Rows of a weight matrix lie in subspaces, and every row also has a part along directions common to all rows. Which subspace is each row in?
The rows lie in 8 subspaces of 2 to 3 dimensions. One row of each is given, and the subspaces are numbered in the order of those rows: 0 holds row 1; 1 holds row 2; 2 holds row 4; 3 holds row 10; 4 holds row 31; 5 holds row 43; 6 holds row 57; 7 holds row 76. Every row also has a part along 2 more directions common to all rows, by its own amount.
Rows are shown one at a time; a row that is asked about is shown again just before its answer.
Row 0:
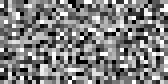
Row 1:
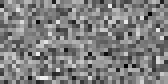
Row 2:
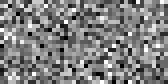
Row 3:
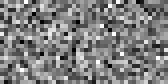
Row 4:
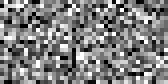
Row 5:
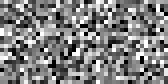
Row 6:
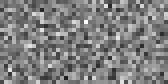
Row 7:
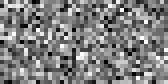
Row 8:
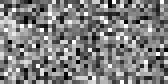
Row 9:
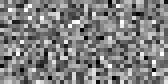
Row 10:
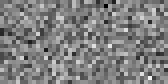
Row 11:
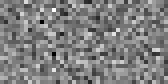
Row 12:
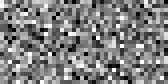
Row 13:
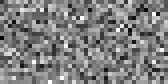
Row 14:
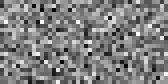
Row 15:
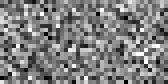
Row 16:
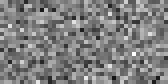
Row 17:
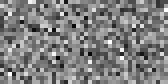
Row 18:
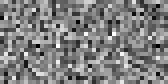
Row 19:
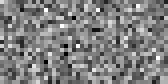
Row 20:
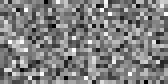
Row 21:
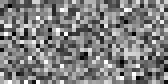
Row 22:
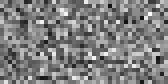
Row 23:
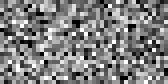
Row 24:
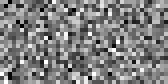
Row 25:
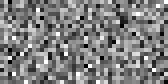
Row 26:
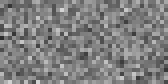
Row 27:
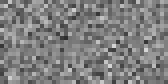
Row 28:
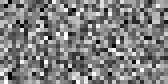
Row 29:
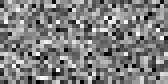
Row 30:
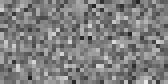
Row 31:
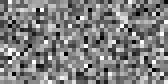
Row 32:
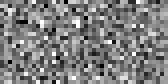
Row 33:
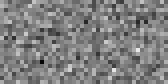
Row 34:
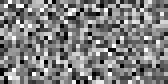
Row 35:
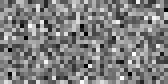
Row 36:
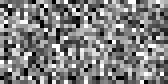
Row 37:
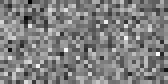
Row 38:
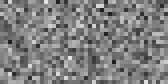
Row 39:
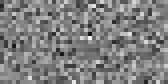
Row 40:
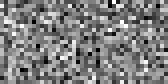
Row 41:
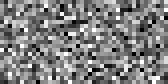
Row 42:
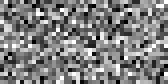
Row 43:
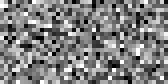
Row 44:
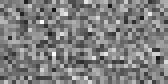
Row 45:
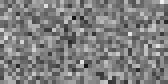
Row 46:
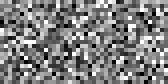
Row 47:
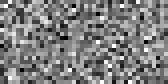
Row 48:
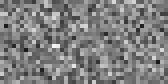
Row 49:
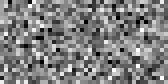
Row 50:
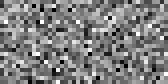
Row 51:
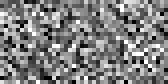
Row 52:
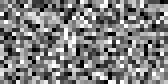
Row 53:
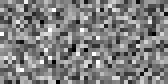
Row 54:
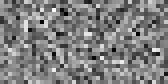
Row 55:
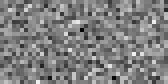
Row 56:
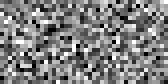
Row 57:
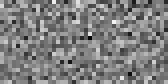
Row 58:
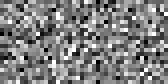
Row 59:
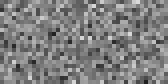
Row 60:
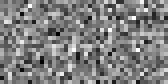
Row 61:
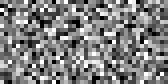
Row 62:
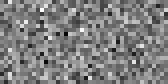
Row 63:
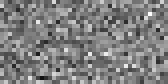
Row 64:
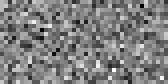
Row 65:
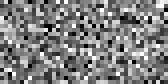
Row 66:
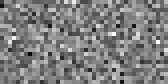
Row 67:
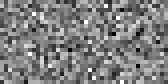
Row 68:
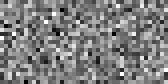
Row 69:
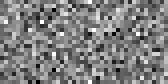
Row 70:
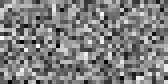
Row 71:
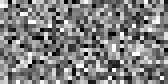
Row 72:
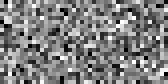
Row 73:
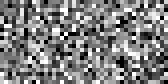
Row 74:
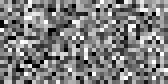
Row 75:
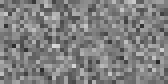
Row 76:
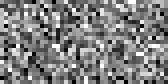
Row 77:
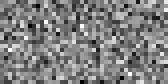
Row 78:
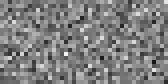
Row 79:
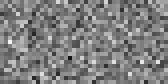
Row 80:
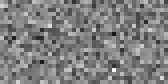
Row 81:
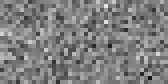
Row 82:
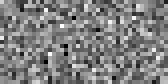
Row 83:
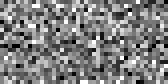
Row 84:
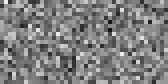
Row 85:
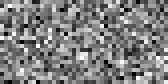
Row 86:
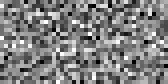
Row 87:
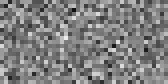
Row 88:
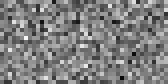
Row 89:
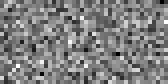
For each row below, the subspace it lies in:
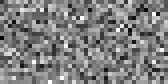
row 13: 4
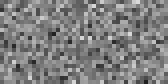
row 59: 6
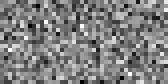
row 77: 6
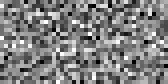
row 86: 6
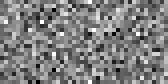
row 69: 0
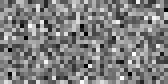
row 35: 6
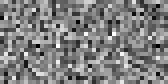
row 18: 2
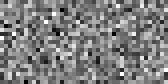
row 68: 2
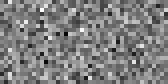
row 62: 1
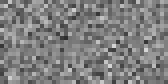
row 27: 1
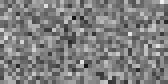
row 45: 1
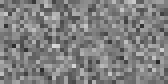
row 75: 7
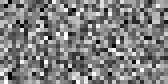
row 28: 1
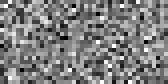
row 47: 1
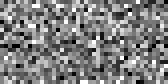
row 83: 6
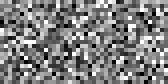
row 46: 3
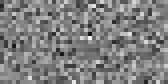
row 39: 6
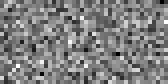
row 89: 1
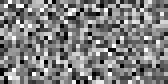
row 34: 1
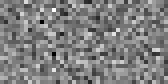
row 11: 0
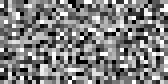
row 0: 0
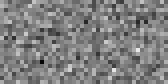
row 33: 5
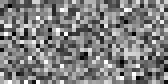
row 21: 2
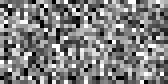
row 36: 7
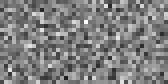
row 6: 5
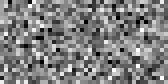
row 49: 5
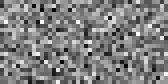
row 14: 0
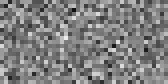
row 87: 1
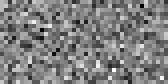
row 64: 5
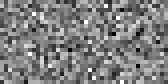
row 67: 5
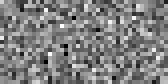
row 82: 4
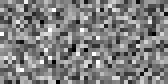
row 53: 3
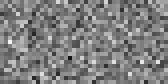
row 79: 7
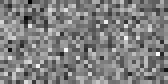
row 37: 3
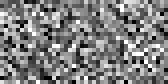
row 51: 7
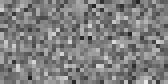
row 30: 6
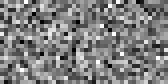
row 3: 2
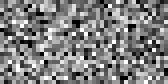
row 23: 3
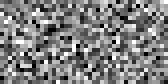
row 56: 4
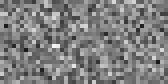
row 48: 7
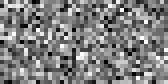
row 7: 2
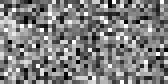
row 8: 3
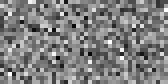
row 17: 7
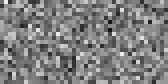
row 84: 2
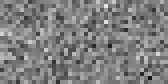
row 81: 3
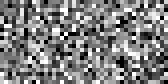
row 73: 2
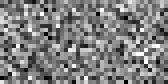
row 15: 7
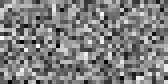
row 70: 2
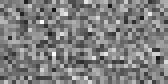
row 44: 0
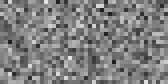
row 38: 7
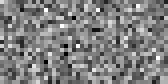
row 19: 4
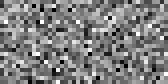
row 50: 0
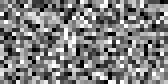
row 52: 1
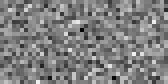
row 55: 4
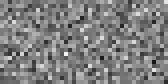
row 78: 4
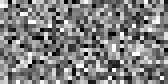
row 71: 5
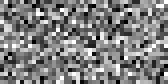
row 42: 6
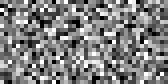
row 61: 7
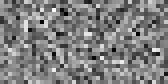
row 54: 0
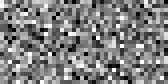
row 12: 5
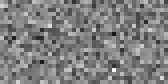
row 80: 5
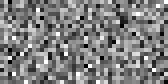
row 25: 4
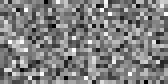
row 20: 7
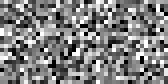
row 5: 3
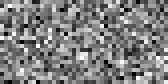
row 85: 2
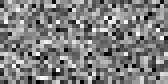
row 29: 0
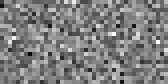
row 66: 5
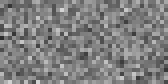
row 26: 2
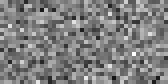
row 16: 4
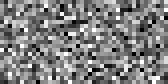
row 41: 4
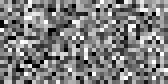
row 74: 3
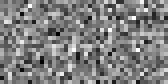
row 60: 5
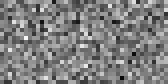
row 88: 6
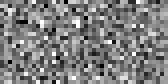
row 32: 7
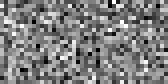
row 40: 3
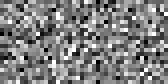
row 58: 3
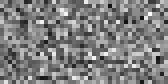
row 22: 0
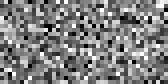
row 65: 7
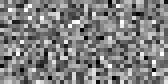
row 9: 4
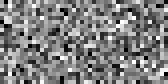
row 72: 6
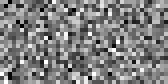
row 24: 1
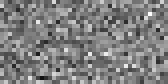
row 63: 0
